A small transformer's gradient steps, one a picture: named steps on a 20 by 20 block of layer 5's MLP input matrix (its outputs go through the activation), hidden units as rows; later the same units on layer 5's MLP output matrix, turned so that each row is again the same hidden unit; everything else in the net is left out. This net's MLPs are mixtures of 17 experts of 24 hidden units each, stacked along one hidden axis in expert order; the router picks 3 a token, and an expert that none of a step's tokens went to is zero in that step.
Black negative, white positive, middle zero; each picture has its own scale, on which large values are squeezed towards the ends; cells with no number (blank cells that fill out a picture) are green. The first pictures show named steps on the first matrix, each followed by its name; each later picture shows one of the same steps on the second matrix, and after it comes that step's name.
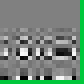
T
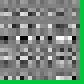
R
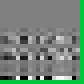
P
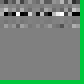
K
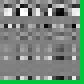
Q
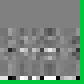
T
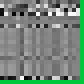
Q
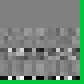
P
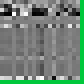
Q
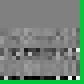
P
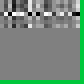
K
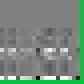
P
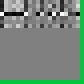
K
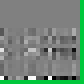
T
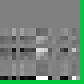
T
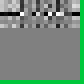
K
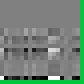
T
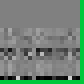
P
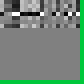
K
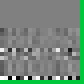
P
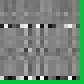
R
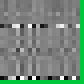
R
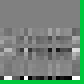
T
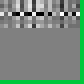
K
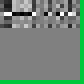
K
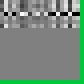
K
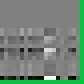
T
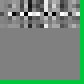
K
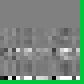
P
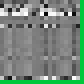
Q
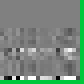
P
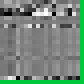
Q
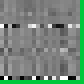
R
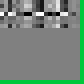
K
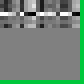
K
